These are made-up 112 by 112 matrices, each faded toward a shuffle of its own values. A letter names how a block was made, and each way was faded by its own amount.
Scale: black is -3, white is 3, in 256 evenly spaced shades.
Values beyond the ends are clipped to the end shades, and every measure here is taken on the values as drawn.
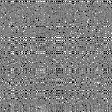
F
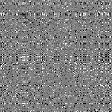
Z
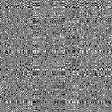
Z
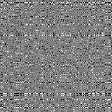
F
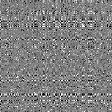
F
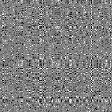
Z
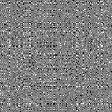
Z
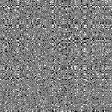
Z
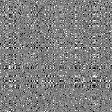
Z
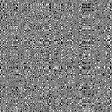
Z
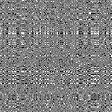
F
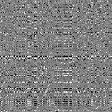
F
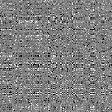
Z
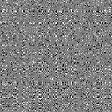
Z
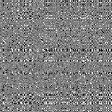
F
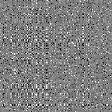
Z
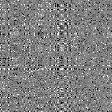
Z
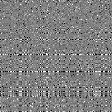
F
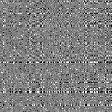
F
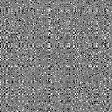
Z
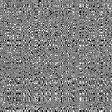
Z
